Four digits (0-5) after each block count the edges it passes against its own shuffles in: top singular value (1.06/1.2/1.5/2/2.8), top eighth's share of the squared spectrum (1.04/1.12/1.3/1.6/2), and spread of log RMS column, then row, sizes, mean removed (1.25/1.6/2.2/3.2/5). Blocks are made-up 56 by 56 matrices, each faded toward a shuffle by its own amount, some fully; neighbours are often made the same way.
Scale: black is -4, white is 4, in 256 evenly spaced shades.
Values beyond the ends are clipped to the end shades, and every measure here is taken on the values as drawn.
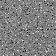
1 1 0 0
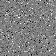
2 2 0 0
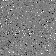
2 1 0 0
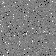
1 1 0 0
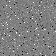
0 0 0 0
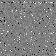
2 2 0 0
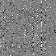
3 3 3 1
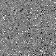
1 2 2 1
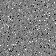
0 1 0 0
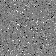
0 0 0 0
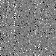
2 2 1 1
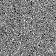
0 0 0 0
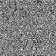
3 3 1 1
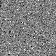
0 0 0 0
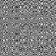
4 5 3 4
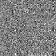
3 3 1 1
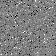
0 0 0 0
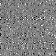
3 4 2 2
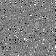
3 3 1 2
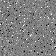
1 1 0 0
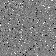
1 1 0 0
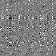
4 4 2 2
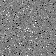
0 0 0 0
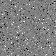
0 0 0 0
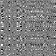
4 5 3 3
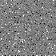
3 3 0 1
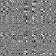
4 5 3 3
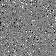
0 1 0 0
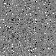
3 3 1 1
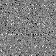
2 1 0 2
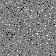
0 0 0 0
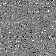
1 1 0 1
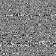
1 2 0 3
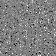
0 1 0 0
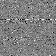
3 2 0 2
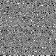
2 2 0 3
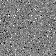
1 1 0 1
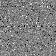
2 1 0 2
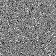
1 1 0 0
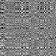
4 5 3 3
